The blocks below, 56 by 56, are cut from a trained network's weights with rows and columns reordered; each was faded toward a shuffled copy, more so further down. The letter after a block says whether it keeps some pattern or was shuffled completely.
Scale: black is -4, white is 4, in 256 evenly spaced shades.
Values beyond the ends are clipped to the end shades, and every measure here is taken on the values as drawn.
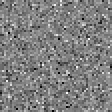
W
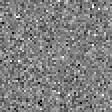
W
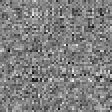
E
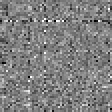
E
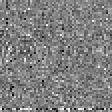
E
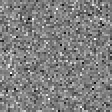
W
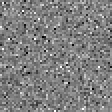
W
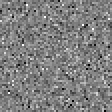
W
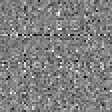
E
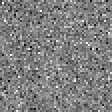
W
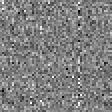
E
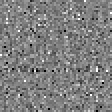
E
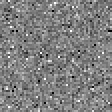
W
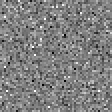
W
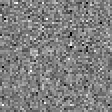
E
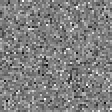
W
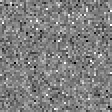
W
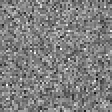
W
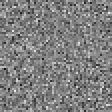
W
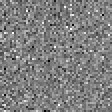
E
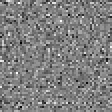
E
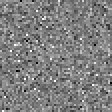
W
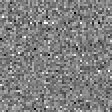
E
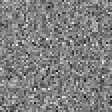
E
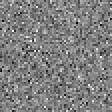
W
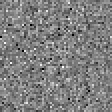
W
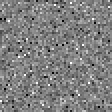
W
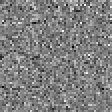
E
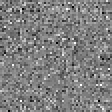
E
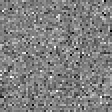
E
